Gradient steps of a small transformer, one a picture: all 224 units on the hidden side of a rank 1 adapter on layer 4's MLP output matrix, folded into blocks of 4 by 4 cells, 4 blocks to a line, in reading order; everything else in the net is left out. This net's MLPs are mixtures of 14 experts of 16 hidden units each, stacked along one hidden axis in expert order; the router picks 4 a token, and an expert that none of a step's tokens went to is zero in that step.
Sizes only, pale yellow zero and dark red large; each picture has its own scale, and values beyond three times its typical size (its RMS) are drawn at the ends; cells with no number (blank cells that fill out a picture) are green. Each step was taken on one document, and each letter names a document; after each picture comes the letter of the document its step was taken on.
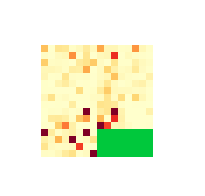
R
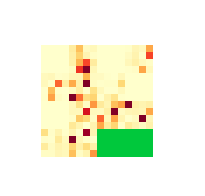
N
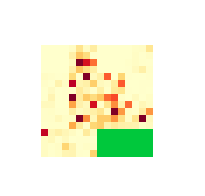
N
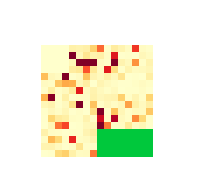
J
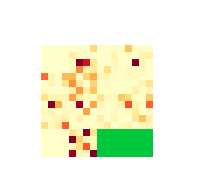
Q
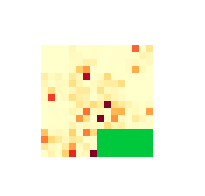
N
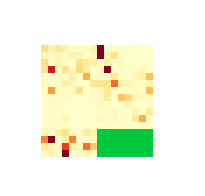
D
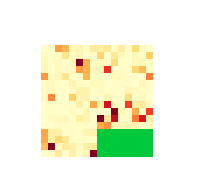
N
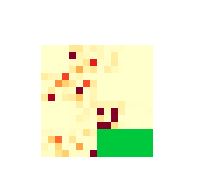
J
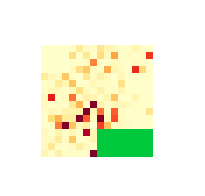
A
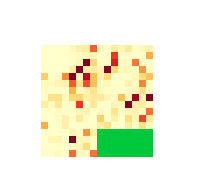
Q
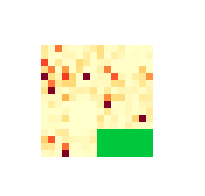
D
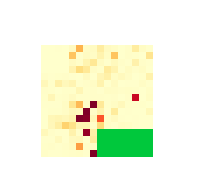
A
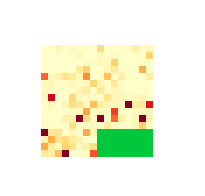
N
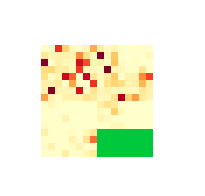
D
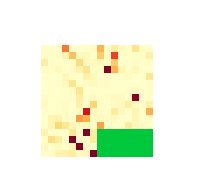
J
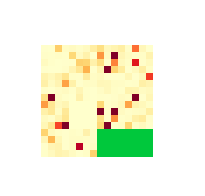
J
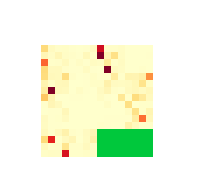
D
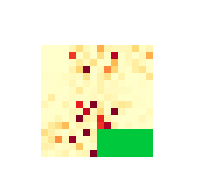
A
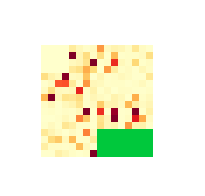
A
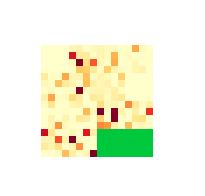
J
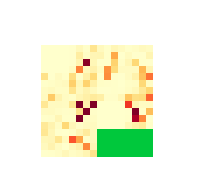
Q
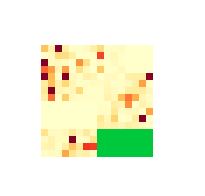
D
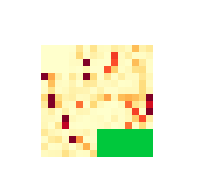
Q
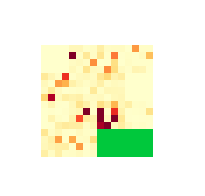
A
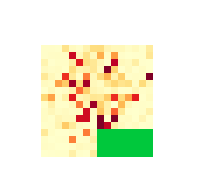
R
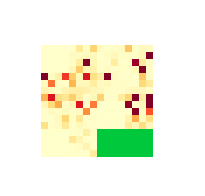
Q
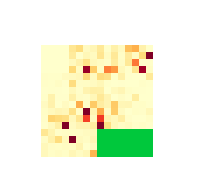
A
